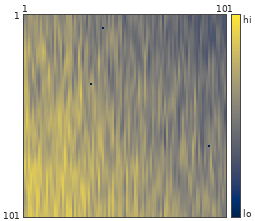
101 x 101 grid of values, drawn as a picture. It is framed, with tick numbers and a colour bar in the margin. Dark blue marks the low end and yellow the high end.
The halves do not mirror each other. The values follow a bell shape. The grain runs up and down. Three lone cells stand out, each far lower than its neighbours. Values rise toward the bottom left. The ninth with the lowest average is the top right. The bottom left is the ninth with the highest average.
